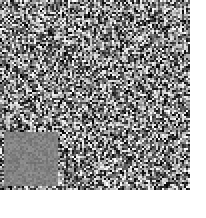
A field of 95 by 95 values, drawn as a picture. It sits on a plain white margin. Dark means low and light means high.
There are no regular stripes. Fine speckle covers the field. The bottom left is the calmest part. No overall slope runs across the table. The halves do not mirror each other. An odd patch, calmer than its surroundings, sits in the bottom left.
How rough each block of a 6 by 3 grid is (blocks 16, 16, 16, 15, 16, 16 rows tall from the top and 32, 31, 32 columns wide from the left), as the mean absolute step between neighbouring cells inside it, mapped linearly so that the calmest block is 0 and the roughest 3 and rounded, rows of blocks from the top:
3 3 3 / 3 3 3 / 3 3 3 / 3 3 3 / 0 3 3 / 0 3 3
